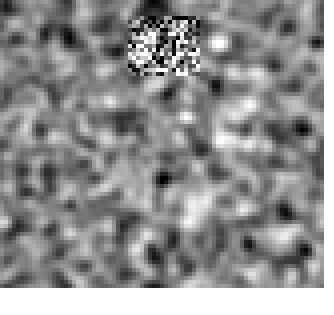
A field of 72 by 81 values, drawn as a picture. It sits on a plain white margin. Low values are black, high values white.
Slope: none. Odd patch: rougher, in the top middle. Grain: blotchy. Odd rows or columns: none. Stripes: none.
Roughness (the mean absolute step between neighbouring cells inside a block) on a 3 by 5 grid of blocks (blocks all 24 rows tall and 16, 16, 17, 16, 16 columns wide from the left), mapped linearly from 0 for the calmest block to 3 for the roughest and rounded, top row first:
00300
00000
00000
